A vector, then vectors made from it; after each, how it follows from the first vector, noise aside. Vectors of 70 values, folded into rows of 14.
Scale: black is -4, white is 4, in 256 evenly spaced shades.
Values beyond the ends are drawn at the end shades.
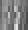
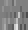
partly zeroed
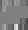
partly zeroed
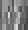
copied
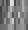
reversed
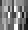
scaled up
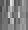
reversed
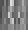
reversed
